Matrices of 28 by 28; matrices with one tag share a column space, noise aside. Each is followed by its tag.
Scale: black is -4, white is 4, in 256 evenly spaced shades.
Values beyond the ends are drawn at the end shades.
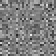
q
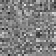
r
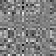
r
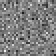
q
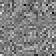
r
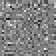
q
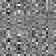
r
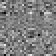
r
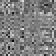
r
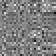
r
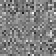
r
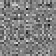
q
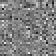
q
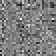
q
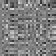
q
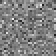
q
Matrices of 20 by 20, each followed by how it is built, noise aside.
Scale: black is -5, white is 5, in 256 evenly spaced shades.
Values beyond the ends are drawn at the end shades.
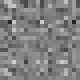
low rank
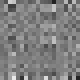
low rank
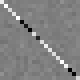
diagonal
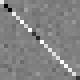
diagonal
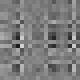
low rank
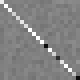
diagonal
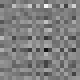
low rank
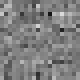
low rank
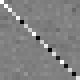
diagonal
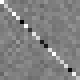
diagonal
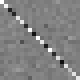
diagonal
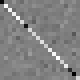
diagonal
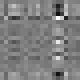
low rank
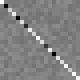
diagonal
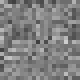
low rank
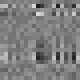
low rank
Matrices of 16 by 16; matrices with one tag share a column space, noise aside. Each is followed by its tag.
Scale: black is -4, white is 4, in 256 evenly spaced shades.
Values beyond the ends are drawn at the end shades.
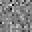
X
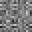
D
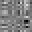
D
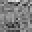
X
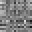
D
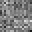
D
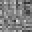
D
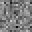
D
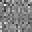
X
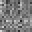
D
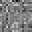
X
